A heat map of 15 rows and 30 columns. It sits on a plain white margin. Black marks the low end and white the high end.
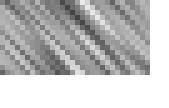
Slope: none. Grain: diagonal, down to the right. Ninth with the lowest average: top middle. Mirror symmetry: none. Histogram: bell-shaped.
